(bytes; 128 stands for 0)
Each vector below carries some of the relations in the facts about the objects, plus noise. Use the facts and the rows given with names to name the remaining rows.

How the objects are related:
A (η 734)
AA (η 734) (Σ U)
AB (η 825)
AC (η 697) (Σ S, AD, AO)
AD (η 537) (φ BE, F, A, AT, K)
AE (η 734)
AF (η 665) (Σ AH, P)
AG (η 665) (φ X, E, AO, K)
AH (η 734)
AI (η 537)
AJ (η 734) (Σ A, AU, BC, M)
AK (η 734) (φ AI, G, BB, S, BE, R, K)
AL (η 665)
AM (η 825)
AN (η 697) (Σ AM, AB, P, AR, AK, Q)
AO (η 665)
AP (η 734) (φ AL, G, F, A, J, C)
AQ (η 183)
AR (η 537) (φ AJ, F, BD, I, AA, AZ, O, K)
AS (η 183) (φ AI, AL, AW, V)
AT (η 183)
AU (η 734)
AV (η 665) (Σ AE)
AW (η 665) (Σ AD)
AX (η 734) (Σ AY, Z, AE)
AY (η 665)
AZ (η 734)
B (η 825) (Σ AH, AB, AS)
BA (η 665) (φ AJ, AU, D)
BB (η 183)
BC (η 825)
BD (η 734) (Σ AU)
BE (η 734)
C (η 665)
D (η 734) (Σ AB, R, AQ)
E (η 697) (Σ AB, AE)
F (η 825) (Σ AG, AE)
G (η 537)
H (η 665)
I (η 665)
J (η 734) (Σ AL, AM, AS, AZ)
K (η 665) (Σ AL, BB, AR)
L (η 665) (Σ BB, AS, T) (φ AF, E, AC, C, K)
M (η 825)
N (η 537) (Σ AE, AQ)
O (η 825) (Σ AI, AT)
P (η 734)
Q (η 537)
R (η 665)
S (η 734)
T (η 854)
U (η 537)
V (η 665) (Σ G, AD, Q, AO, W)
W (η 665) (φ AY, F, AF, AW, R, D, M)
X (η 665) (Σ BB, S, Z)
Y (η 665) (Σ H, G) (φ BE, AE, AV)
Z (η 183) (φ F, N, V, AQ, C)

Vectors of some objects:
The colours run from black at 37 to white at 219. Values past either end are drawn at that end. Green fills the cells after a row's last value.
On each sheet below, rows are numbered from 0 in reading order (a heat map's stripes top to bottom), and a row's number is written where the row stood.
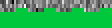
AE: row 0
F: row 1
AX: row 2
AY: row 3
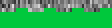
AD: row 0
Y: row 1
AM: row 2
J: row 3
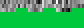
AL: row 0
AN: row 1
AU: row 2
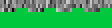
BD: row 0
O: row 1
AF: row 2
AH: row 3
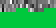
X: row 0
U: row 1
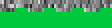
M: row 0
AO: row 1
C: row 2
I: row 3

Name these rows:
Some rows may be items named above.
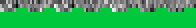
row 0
AV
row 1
AC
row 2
AV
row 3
E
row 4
BA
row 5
BE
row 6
B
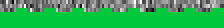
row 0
AE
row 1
G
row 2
AO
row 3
AY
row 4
AS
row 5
AU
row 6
S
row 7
M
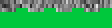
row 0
N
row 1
AW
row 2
K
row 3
AD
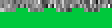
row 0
W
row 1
AG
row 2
AP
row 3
AE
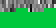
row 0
BE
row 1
X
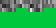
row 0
N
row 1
G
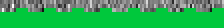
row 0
AR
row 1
T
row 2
Q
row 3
AP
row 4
V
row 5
AK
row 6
AZ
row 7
T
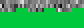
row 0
AT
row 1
B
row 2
AI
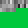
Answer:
L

